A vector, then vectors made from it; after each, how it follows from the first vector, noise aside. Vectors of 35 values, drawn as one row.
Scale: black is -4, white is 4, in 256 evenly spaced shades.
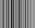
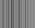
shrunk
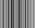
copied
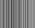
shrunk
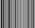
wrapped around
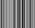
wrapped around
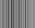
shrunk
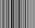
copied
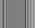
partly zeroed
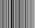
copied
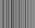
shrunk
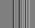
partly zeroed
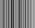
copied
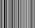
wrapped around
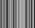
wrapped around
